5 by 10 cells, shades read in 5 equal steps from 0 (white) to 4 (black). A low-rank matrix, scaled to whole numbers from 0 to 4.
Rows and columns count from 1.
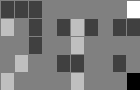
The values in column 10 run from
0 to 4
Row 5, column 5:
2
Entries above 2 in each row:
3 5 1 3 1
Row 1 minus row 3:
1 1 0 0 0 1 0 0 0 -2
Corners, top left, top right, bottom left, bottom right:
3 0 1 4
